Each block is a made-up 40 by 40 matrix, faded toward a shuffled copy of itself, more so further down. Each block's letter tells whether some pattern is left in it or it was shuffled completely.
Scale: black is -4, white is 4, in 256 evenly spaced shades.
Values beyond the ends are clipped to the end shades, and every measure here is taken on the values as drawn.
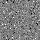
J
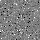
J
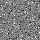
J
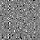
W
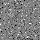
J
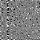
W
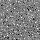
J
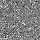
J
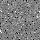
J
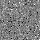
J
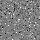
J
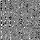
W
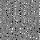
W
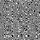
W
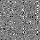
W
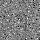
J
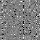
W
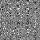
W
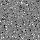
J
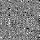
W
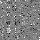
W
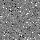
J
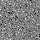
J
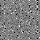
W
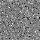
J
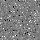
J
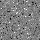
J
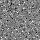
J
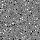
J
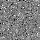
J
